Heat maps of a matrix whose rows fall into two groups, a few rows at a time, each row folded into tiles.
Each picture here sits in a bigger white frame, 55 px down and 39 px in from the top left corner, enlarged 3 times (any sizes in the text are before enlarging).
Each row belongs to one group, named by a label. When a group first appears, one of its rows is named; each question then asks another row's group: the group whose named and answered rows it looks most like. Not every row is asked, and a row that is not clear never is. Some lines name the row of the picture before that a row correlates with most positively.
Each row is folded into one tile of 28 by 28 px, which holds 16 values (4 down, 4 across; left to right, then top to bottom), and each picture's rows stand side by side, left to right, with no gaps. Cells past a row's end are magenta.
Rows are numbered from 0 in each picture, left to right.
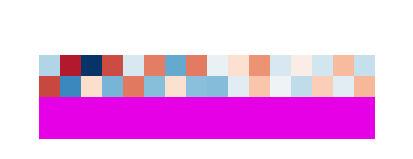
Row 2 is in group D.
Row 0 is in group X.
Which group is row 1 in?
X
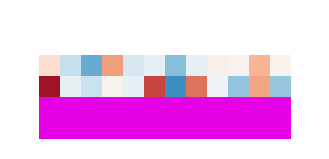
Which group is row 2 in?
D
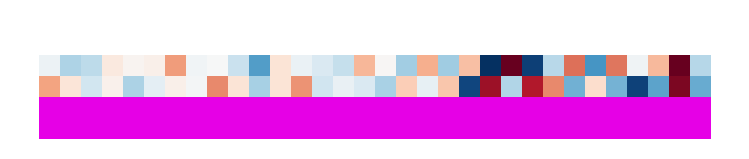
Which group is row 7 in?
D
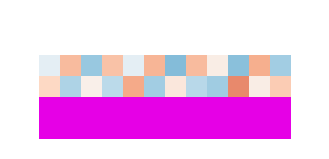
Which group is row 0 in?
X
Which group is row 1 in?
X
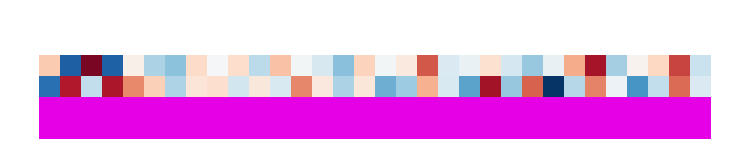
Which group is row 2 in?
X
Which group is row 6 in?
D
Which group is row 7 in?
D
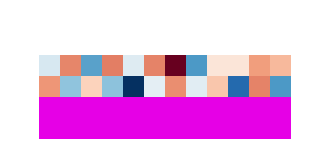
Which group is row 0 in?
X
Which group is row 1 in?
D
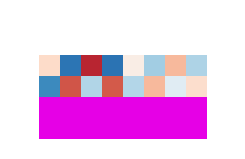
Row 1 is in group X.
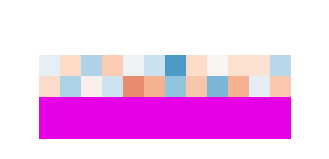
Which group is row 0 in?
X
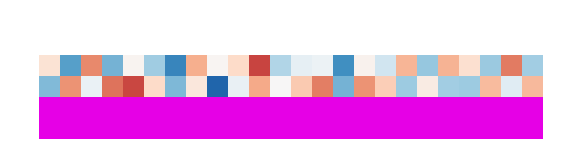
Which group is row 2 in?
D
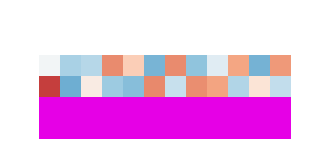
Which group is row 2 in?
X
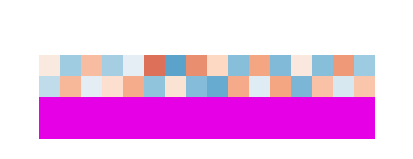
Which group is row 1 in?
X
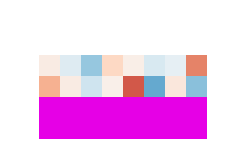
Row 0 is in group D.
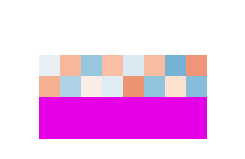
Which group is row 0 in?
X
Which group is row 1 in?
X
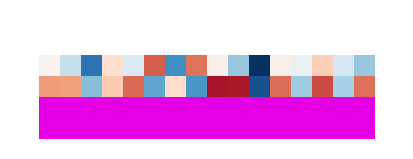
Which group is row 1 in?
X
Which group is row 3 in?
D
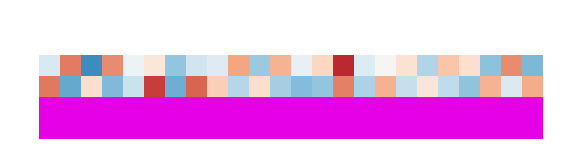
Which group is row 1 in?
D
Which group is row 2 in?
X
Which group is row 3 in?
D
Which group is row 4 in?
X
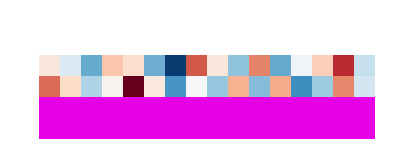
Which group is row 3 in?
D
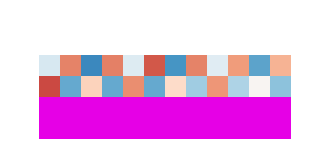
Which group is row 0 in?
X
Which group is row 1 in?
X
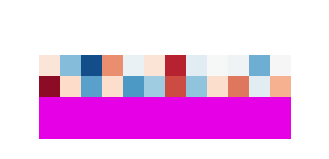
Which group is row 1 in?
D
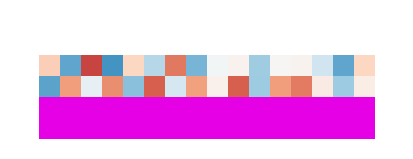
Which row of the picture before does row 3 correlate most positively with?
0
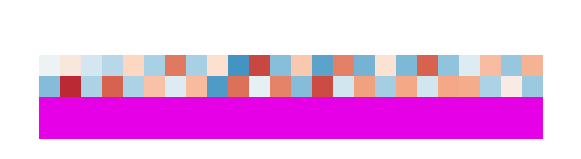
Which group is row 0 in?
D
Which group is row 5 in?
X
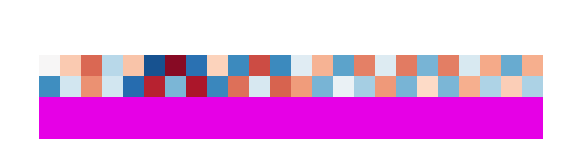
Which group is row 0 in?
D
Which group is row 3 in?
X
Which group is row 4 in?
X
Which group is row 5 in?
X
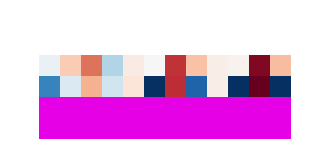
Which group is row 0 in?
D
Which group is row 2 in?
D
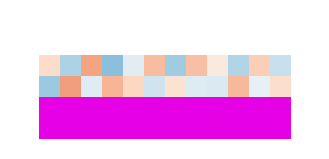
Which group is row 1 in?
X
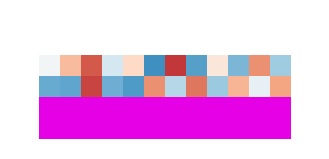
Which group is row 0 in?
D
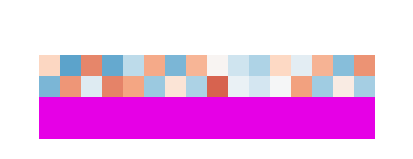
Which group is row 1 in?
X
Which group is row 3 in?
X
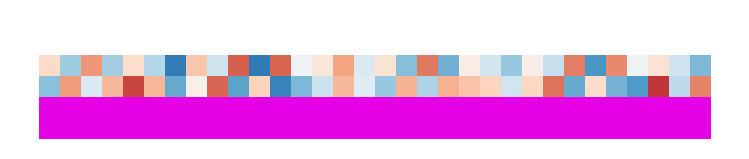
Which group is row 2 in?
X
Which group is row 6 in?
X
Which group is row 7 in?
D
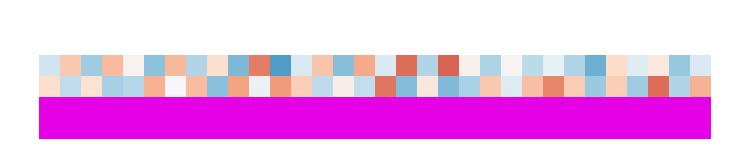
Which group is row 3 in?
X
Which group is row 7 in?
D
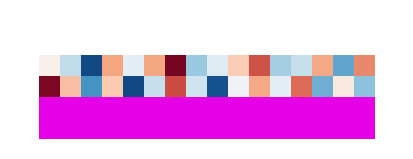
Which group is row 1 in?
D
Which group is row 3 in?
X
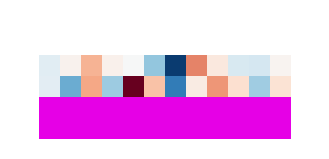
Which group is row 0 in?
D
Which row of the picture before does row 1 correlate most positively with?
0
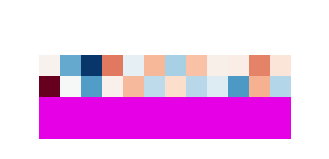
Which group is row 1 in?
X
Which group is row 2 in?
D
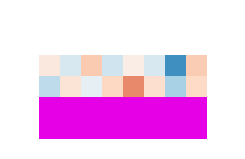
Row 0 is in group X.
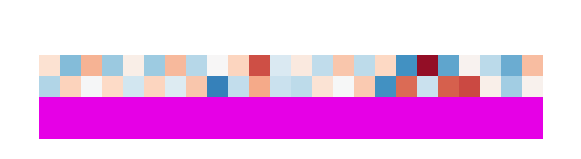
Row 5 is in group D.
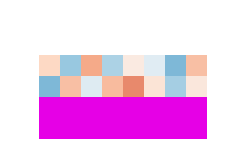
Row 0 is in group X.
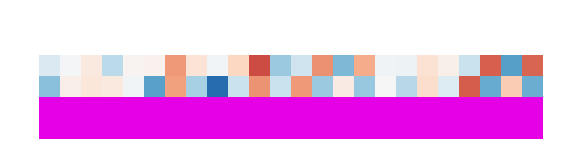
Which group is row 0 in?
D
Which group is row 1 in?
D
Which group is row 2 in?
D
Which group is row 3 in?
X
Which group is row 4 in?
D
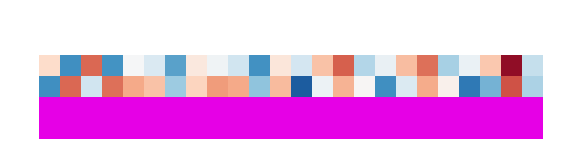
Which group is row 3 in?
D
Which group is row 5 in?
D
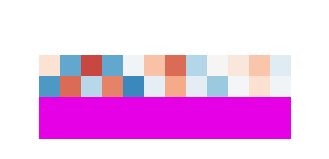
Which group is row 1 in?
D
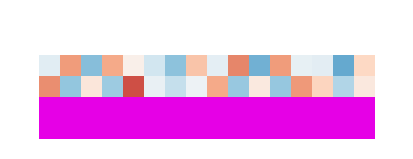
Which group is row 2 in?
X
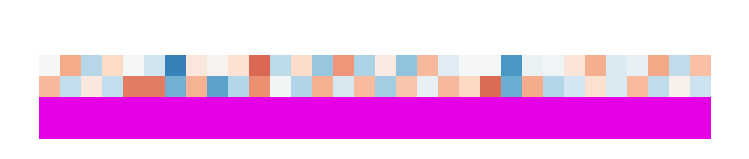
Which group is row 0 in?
X
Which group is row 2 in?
D
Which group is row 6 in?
D
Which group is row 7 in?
X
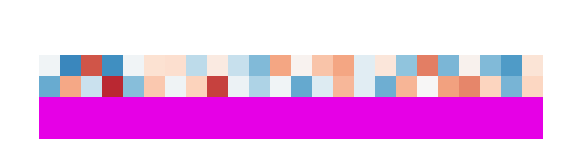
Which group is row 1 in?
D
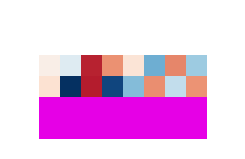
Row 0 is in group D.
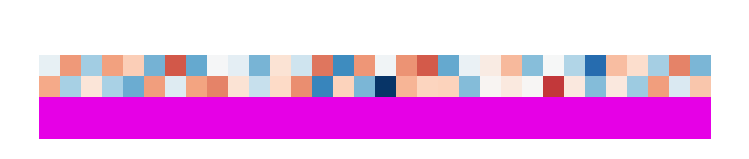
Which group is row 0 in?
X
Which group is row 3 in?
X
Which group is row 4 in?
D
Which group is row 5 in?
D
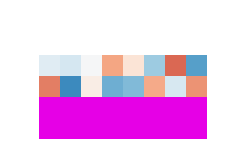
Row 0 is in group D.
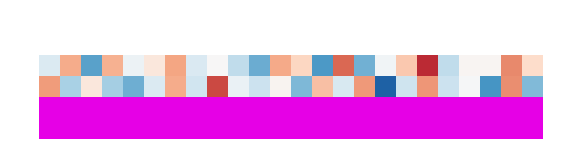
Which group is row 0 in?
X
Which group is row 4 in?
D
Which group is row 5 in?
D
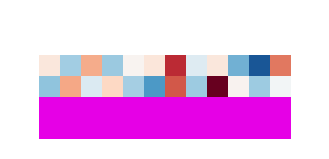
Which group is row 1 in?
D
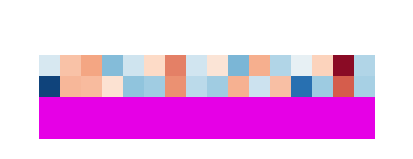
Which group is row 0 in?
D
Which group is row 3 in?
D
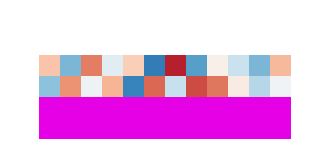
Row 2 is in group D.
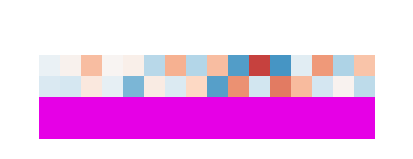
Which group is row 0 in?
D
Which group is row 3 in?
X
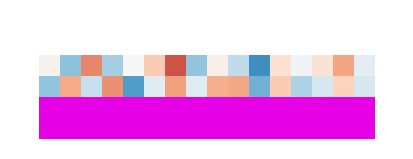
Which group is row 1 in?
D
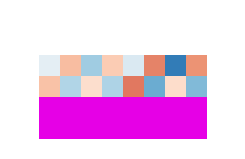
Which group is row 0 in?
X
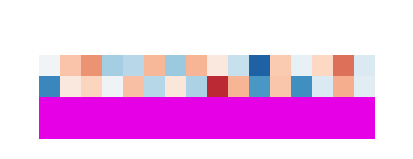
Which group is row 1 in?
X
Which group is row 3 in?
D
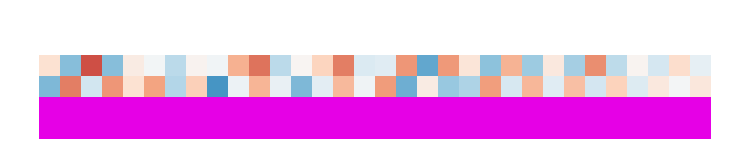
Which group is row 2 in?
D
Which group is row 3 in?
D
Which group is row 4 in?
X
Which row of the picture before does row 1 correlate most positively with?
2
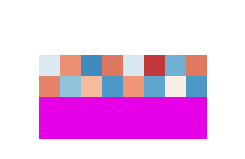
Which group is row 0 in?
X
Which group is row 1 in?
X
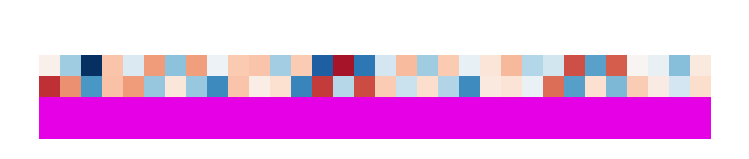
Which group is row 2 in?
D
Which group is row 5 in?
D
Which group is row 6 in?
X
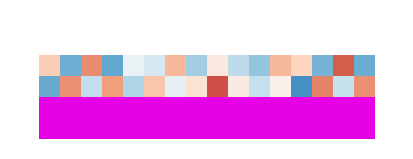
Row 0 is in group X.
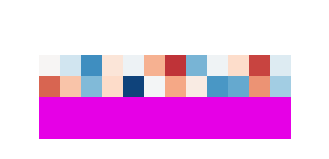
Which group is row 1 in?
D
